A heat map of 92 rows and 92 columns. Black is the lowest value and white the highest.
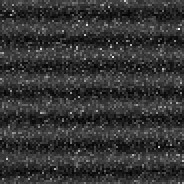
Average level on the scale: 20%. Seam: none. Odd rows or columns: none. Histogram: skewed, a long tail of high values. Slope: none. Stripes: horizontal, repeating 7 times.
